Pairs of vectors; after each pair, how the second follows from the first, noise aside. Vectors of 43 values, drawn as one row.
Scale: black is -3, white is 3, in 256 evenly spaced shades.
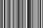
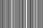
partly zeroed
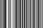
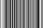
wrapped around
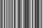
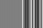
partly zeroed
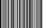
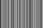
shrunk
